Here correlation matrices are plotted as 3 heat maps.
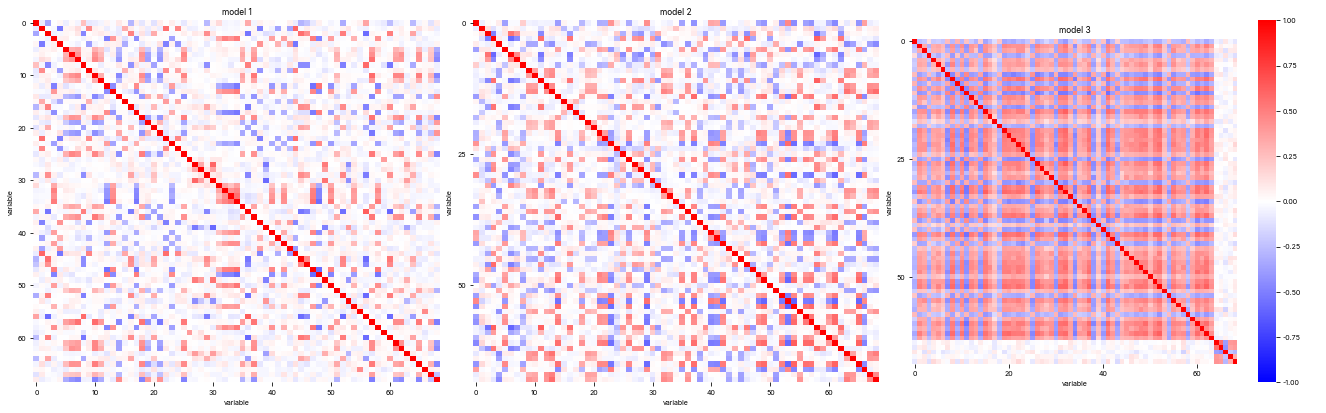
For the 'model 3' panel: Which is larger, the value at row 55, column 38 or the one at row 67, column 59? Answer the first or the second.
the second
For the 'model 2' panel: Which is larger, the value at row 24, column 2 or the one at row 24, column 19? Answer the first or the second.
the first
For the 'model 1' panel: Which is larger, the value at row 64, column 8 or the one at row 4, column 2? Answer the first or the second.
the second
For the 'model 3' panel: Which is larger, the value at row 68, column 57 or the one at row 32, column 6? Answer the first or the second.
the second
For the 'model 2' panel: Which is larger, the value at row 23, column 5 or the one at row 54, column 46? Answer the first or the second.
the second
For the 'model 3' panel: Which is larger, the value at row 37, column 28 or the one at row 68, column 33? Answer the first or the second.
the first
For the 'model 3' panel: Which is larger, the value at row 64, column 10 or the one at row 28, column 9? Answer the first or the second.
the first
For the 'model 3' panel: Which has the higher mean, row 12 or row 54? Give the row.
12
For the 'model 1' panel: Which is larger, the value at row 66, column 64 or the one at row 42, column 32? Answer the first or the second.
the second
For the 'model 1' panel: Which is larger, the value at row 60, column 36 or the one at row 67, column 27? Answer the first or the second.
the second
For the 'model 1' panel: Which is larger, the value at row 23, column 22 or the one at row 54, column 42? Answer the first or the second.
the second
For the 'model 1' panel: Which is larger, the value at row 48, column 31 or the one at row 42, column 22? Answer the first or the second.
the second
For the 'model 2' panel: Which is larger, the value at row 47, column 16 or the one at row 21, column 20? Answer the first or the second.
the second
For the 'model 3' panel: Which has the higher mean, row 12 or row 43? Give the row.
12
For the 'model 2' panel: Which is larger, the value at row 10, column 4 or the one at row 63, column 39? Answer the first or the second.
the second
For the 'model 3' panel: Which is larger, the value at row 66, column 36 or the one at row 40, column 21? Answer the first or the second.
the first
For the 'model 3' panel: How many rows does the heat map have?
69
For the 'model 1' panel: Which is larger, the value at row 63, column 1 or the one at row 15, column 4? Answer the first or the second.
the first
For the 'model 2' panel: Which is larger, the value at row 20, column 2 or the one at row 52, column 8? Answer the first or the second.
the first
